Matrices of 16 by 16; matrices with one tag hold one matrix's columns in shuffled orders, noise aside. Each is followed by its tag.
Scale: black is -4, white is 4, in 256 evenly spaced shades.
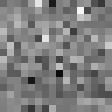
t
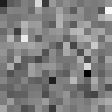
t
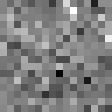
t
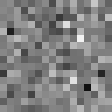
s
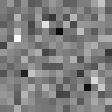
s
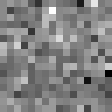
t
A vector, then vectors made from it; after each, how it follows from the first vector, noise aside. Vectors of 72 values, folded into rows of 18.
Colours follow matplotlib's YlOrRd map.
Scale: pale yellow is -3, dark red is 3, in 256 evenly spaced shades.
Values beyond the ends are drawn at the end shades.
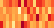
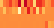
partly zeroed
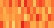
shrunk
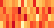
negated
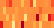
partly zeroed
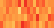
shrunk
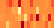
partly zeroed
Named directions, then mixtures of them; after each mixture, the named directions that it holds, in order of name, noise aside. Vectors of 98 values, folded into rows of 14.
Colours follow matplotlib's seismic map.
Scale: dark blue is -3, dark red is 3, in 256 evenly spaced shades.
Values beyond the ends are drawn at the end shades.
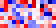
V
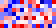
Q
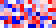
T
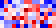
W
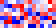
T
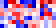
Q, V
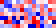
T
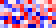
T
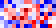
W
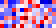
Q, W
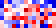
W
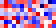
T, V
